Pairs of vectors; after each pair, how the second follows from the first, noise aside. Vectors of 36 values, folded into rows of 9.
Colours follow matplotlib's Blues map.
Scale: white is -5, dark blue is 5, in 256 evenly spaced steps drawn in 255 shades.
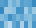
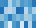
scaled up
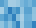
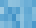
shrunk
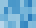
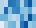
scaled up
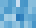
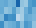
negated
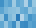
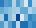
scaled up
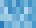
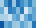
scaled up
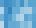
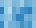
negated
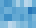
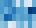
scaled up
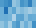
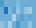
partly zeroed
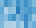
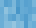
shrunk
